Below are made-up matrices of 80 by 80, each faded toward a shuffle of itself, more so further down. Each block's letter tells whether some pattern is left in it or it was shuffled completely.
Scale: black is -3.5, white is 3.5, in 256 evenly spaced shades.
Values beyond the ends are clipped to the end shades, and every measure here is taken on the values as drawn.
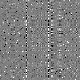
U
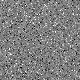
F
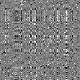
U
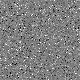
F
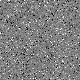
F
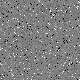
F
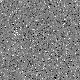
F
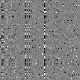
U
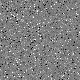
F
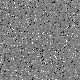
F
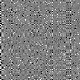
U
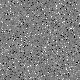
F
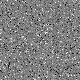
F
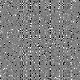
U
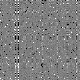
U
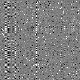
U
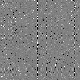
U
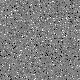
F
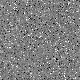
F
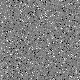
F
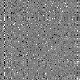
U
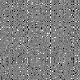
U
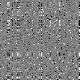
U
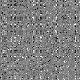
U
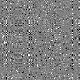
U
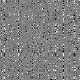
U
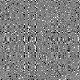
U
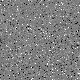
F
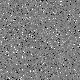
F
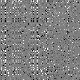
U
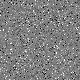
F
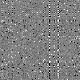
U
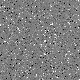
F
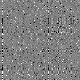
U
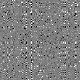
U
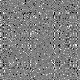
U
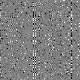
U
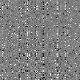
U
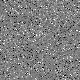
F
